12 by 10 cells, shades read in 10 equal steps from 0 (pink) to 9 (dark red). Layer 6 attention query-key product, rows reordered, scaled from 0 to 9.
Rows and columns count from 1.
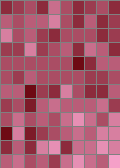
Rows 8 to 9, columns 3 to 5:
8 4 3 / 5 4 5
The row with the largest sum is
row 1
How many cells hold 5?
30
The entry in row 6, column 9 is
6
